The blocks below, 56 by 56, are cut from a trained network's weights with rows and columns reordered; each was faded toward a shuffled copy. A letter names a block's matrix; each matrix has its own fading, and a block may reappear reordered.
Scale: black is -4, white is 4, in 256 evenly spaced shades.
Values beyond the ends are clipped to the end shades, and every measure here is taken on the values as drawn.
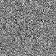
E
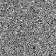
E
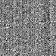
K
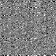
K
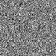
E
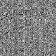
K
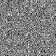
E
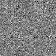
E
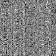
K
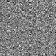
E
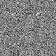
E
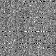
K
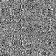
E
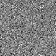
E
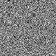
E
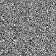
E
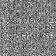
K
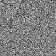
E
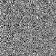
E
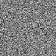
E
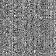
K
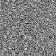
E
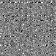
K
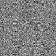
E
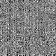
K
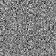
E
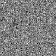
E
